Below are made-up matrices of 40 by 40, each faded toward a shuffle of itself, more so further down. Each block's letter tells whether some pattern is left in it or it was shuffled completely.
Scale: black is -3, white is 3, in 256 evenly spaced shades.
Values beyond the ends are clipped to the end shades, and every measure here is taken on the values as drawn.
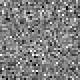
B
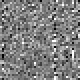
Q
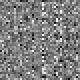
Q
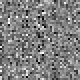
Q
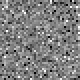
B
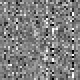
Q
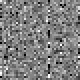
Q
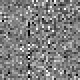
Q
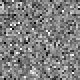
B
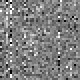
Q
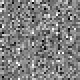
Q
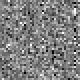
Q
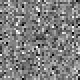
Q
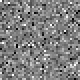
B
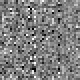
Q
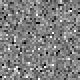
B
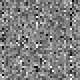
Q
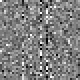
Q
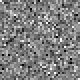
B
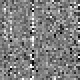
Q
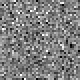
B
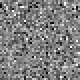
B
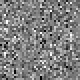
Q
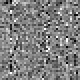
Q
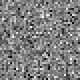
B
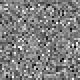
B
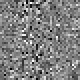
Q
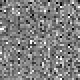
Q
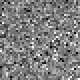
B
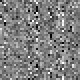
Q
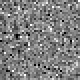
B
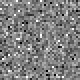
B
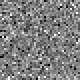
B
